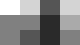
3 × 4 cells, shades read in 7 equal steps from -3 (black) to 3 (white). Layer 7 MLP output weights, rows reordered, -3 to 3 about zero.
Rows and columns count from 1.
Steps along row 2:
same down up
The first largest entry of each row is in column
1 4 1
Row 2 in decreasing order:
1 0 0 -2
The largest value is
3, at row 1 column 1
